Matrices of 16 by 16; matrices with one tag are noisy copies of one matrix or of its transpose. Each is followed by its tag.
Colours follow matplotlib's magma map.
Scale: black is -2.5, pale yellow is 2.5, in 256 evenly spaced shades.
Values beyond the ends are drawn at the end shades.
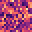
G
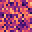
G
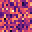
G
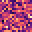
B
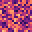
G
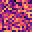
B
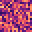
B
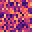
G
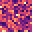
G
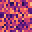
G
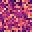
B
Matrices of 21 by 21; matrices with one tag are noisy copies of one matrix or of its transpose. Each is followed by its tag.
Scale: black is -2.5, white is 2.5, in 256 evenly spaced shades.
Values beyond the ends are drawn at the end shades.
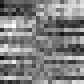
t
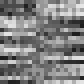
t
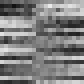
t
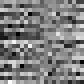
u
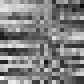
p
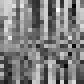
p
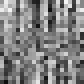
p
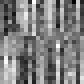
t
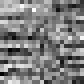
p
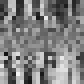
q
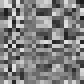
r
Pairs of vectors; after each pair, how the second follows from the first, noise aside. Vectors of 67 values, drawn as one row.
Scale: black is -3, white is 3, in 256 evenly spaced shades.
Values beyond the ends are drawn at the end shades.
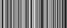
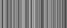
shrunk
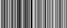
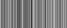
shrunk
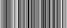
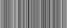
shrunk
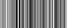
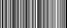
wrapped around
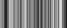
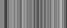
shrunk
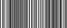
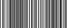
copied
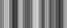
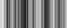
wrapped around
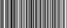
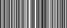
wrapped around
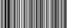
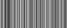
shrunk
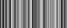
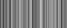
shrunk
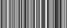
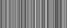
shrunk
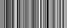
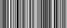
wrapped around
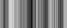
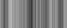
shrunk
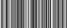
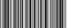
wrapped around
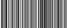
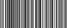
wrapped around
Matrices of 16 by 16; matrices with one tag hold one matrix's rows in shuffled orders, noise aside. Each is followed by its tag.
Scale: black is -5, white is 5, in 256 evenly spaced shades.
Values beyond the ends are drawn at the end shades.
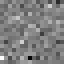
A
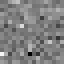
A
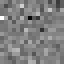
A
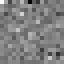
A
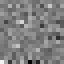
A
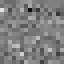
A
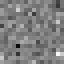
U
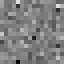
U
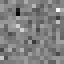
U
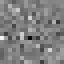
A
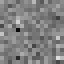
U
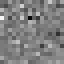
A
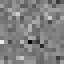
A
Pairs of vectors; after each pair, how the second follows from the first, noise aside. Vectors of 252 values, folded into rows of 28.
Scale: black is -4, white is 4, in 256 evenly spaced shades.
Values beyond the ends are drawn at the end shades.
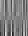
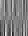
copied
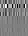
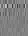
shrunk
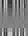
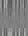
shrunk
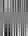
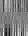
copied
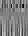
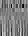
copied
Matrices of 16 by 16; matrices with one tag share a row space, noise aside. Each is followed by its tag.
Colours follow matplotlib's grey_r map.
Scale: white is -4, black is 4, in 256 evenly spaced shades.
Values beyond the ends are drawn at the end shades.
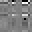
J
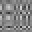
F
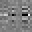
J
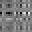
F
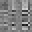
J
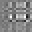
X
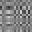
F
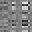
J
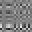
F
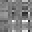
J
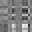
J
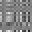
F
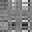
J
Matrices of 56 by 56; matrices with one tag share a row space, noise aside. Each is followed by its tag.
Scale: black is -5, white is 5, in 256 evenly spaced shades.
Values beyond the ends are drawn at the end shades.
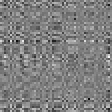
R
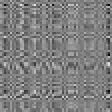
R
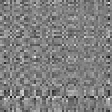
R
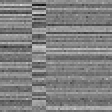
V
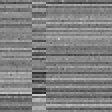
V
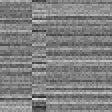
V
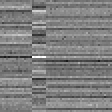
V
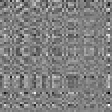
R
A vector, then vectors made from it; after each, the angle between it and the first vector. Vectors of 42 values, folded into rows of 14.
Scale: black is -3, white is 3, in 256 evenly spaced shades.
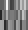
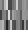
partly aligned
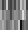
partly aligned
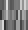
nearly parallel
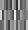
partly opposed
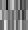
nearly opposite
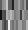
partly aligned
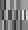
partly aligned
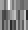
orthogonal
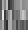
partly aligned
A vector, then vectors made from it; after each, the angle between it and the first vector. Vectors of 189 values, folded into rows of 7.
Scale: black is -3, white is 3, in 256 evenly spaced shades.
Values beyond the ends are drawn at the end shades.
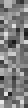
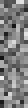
nearly opposite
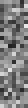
partly aligned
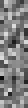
nearly parallel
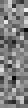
partly aligned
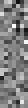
partly aligned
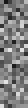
orthogonal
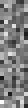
nearly parallel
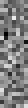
partly opposed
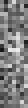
orthogonal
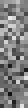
orthogonal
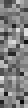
nearly opposite
